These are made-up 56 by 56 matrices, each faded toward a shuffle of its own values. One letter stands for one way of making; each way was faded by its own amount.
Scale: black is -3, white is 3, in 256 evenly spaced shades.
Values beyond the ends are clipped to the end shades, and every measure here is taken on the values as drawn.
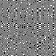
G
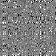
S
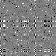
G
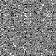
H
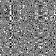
S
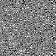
H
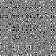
S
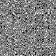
H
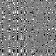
G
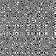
S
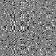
S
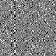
S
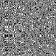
H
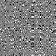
S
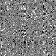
H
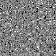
H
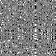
S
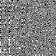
H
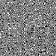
H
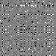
G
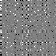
G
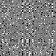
S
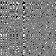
G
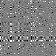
G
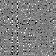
S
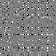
G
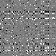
G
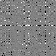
G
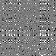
G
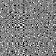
S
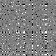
G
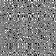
S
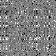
S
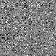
H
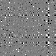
G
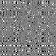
G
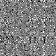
H
